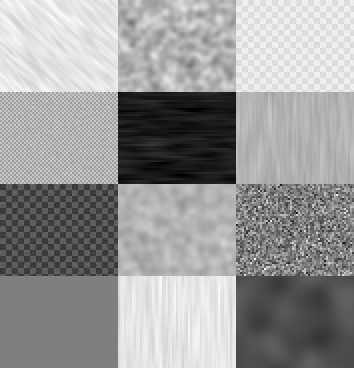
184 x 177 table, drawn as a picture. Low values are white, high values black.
The table splits into 4 rows of 3 panels. Panel 1,1: very low, slanting down to the right, faint in contrast. Panel 1,2: low, blotchy. Panel 1,3: very low, checkered, faint in contrast. Panel 2,1: low, checkered. Panel 2,2: very high, streaked across, faint in contrast. Panel 2,3: low, streaked downward, faint in contrast. Panel 3,1: high, checkered. Panel 3,2: low, blotchy, faint in contrast. Panel 3,3: middling, fine-grained, strong in contrast. Panel 4,1: middling, flat. Panel 4,2: very low, streaked downward, faint in contrast. Panel 4,3: high, smooth, faint in contrast.
